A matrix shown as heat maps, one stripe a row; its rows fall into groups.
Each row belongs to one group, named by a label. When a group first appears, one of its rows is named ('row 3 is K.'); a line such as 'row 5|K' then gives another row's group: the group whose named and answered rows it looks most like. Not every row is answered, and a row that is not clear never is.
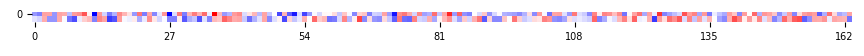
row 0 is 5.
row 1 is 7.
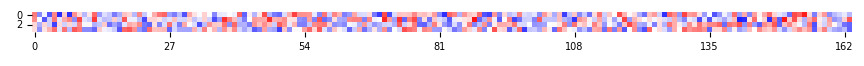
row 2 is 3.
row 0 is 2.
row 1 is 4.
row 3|2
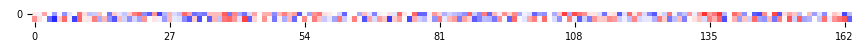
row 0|3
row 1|7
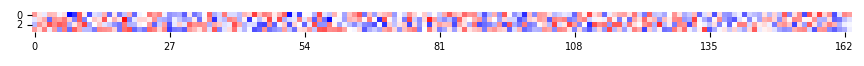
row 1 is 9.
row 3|2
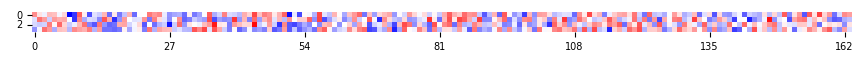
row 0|4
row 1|9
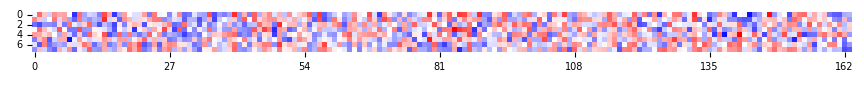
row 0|9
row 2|3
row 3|9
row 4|7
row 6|3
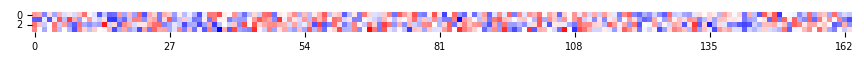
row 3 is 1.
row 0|3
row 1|3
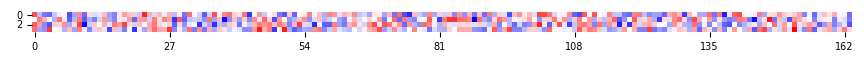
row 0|7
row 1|9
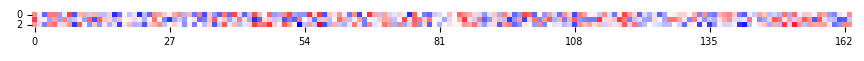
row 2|4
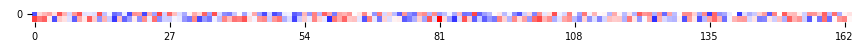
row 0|5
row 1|7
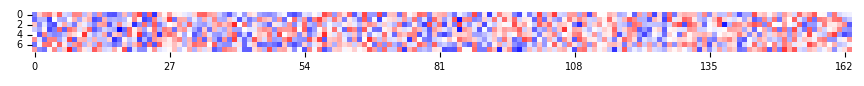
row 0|5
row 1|3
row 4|3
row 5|1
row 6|5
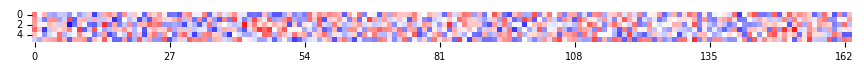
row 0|2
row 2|4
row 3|4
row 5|5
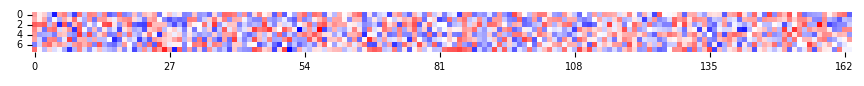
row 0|7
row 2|2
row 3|4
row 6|5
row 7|1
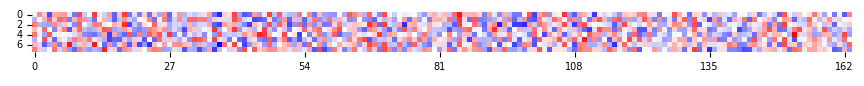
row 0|9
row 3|2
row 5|5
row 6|1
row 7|4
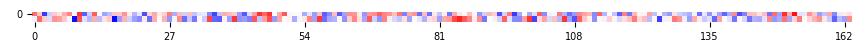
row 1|9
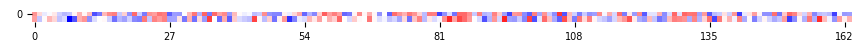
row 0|2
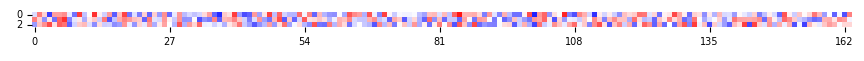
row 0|9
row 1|7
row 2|5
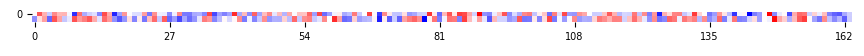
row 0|9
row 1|2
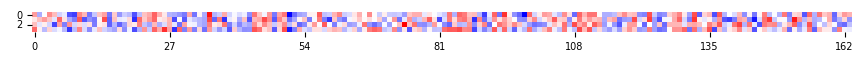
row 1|9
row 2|3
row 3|1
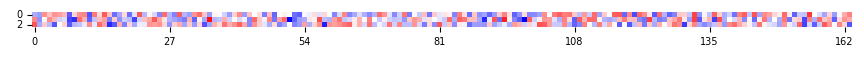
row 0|5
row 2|7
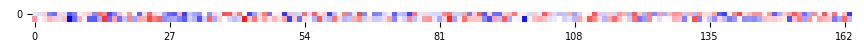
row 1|4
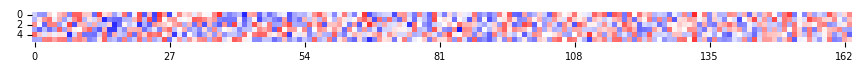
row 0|5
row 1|5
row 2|1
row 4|4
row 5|5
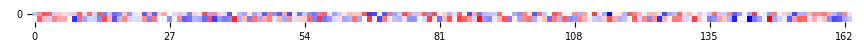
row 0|5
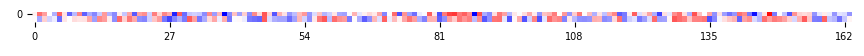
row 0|9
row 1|2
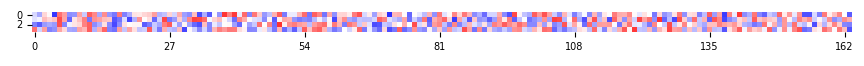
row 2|3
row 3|7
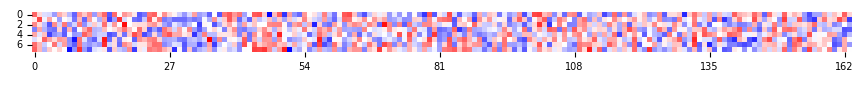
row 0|7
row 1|7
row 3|3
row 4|3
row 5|9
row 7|4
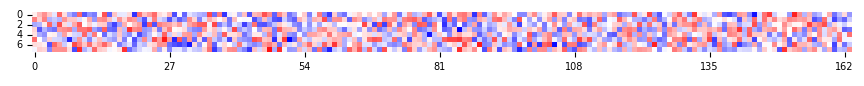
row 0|9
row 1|2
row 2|5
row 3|3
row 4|1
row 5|1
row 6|2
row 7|9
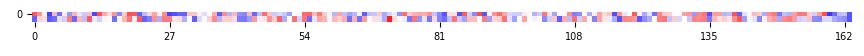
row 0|2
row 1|3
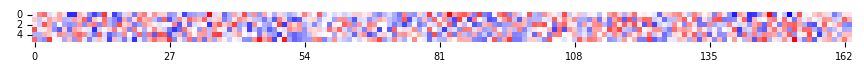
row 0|9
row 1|5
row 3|2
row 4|5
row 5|1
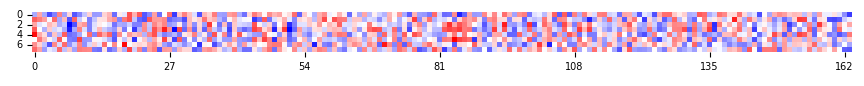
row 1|2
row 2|1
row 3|1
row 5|9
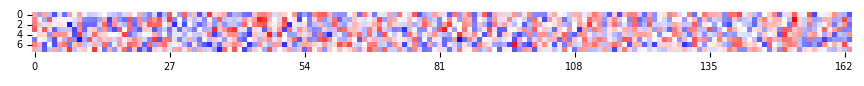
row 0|3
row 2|4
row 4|9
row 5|3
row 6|7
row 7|1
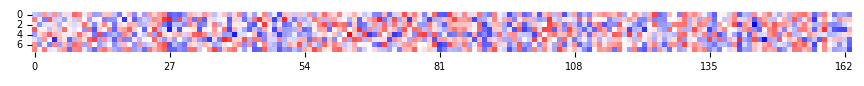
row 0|2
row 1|1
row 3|2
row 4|5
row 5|7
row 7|2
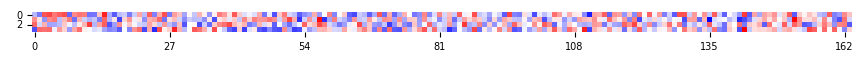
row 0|5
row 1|4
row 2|7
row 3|5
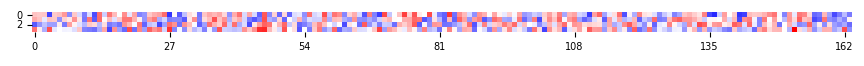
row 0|2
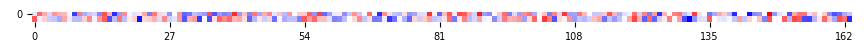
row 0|9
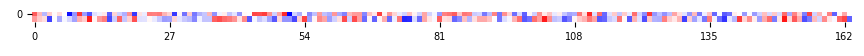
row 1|7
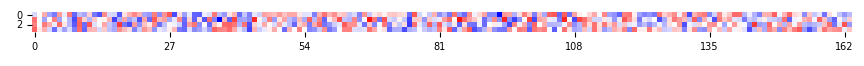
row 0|3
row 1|1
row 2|7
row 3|7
